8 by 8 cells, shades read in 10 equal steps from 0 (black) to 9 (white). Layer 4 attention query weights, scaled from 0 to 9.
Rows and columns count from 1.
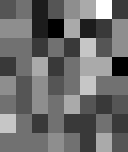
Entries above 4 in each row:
3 4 2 3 3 2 1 2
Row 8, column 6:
2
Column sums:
34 31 26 25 33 34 36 24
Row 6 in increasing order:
2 3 3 3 4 4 5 6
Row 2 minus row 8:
1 1 -3 -5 2 -1 -4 2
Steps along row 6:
down up down up down down up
